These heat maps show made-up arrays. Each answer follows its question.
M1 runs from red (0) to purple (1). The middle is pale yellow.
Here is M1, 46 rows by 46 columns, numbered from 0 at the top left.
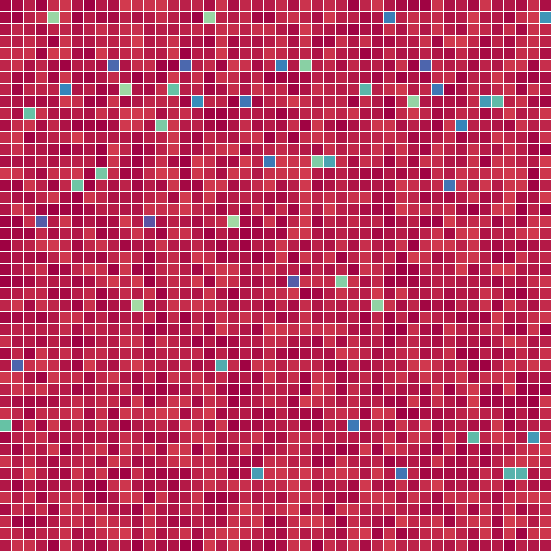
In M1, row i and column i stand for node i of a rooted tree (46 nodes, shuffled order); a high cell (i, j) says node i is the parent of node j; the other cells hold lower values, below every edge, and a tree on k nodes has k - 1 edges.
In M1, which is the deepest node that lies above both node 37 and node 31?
5
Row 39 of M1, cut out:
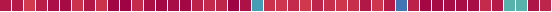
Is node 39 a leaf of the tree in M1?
no
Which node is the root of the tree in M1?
7
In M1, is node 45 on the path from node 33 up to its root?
no
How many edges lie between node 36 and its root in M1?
1
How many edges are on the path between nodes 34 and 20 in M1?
2
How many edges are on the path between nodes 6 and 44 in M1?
5
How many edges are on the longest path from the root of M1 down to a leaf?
3
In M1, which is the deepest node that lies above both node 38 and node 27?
10
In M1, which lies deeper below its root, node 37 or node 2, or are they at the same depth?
the same depth
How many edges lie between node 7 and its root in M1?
0
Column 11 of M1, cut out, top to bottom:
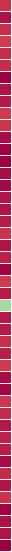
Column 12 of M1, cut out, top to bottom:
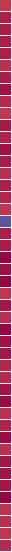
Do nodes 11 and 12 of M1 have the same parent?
no
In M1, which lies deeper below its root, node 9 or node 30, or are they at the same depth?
node 9
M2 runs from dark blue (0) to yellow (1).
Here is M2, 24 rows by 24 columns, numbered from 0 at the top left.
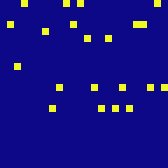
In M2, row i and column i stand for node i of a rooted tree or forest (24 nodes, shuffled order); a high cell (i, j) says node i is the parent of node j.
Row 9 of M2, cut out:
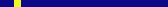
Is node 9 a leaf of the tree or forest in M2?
no
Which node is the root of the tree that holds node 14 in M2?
5
